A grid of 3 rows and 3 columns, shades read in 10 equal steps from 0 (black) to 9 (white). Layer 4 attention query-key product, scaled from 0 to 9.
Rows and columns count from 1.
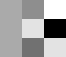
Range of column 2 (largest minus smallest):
4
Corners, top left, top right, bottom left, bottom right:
6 9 6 8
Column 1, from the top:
6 6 6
